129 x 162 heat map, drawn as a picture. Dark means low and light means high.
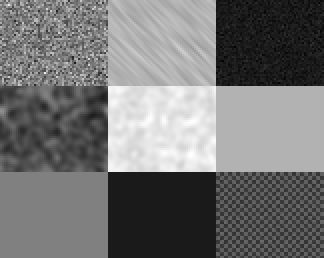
The table splits into 3 rows of 3 panels. Panel 1,1: middling, fine-grained, strong in contrast. Panel 1,2: high, slanting down to the right, faint in contrast. Panel 1,3: very low, fine-grained, faint in contrast. Panel 2,1: low, blotchy. Panel 2,2: very high, blotchy, faint in contrast. Panel 2,3: high, flat. Panel 3,1: middling, flat. Panel 3,2: very low, flat. Panel 3,3: low, checkered.
